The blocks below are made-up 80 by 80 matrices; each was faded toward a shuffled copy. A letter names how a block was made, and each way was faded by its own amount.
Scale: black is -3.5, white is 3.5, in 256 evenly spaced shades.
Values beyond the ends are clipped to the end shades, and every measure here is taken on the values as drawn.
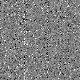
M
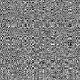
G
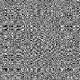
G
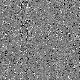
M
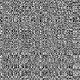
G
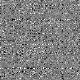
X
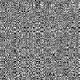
G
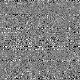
X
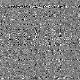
X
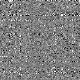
X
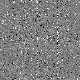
M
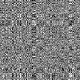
G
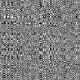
G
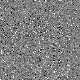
M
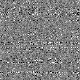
X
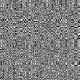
G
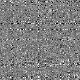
X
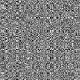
G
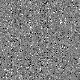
M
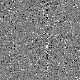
M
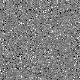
M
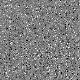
M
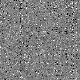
M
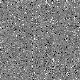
M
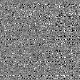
X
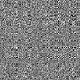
G
